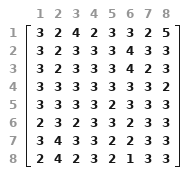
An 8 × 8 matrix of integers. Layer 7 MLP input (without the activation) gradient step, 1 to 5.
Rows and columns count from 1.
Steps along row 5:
same same same down up same same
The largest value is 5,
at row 1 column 8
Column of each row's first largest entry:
8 6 6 1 1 2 2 2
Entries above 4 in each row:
1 0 0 0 0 0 0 0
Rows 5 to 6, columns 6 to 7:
3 3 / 2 3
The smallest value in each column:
2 2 2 2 2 1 2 2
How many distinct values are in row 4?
2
